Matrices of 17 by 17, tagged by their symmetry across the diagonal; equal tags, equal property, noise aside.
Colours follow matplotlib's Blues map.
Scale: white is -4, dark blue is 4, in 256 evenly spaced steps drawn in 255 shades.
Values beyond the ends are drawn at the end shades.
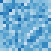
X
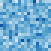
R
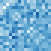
X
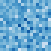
X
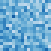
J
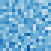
J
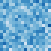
X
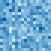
R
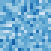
J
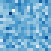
J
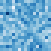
J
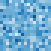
J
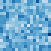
R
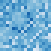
X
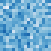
R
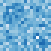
X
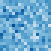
R
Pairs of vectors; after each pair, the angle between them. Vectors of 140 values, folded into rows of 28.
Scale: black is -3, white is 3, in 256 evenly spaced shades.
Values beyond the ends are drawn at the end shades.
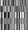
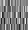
orthogonal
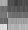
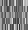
orthogonal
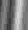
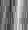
nearly parallel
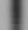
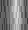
nearly opposite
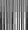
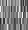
orthogonal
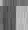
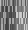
partly aligned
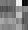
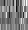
partly opposed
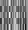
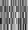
nearly parallel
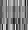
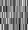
partly aligned
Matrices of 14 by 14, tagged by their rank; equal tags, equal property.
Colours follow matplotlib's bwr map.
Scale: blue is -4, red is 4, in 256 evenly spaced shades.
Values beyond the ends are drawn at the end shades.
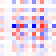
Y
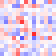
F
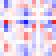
Y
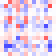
F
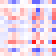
Y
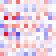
F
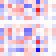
Y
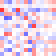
F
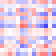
Y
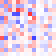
F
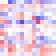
F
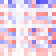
Y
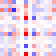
Y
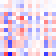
Y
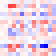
F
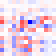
F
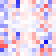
F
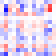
F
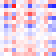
Y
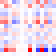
Y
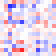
F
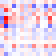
Y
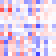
F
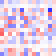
F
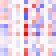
Y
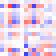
Y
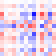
Y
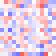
F
